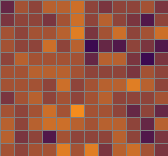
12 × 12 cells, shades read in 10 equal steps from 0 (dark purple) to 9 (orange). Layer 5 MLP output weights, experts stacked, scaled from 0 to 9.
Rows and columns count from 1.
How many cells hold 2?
6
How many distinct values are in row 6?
4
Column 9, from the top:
4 4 7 1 6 4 6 4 4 6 6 6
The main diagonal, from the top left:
2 4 5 7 5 5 5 6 4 4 1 3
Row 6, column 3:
6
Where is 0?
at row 4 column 7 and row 5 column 11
